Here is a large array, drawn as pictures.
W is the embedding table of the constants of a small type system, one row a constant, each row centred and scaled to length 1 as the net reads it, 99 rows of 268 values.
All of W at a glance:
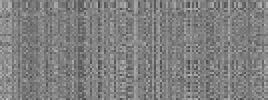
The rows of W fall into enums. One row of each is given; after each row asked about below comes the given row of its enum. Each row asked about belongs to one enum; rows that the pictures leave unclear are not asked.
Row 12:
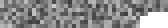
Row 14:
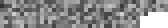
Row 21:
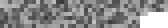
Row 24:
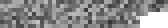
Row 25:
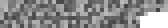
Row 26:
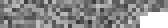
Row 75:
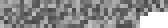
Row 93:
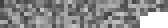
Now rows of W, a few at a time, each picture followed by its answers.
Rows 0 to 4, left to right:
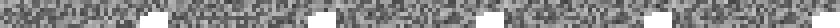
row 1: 25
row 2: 21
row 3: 21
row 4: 21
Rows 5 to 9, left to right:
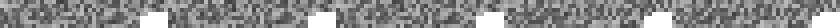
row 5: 21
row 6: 21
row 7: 21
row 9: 75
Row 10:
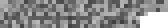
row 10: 25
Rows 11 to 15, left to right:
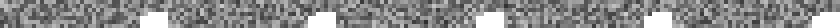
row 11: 21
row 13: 26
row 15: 12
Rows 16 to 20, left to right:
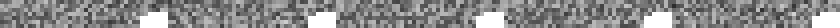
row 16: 24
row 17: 93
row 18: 25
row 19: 75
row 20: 14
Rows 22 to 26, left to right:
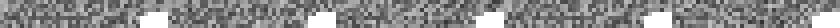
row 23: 75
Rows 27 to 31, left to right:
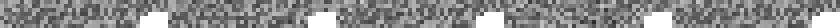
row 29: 75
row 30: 26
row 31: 75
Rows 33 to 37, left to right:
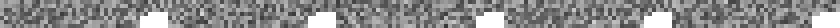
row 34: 12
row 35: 93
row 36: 75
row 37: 21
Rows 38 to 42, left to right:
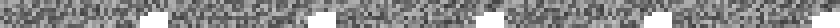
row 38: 75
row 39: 25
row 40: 24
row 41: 75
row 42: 24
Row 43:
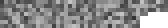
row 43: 93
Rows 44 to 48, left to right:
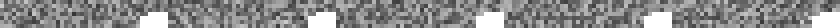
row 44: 12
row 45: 93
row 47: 25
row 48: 24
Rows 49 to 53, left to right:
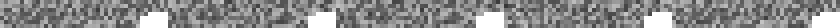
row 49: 75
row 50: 21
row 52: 14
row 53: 75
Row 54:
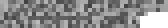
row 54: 25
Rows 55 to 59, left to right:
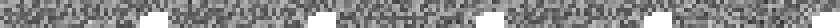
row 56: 75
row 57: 25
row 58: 75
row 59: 26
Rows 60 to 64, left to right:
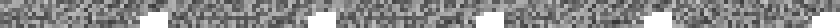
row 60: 24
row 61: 25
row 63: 24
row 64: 12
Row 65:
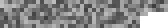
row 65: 21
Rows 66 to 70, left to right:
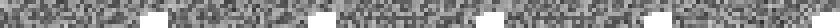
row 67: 21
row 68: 25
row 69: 25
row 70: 26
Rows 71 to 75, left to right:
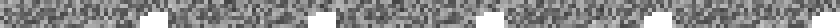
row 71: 75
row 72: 21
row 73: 21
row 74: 75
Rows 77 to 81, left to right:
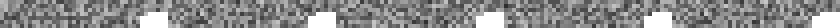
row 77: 25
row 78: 12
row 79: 26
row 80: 14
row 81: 12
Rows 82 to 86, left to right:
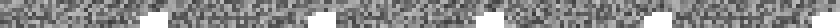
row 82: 24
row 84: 24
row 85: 12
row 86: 25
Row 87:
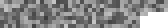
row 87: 21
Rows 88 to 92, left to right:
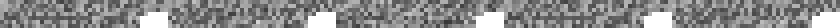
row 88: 25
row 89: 75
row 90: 24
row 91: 25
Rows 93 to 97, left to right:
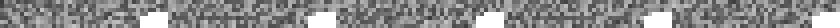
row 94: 25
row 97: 21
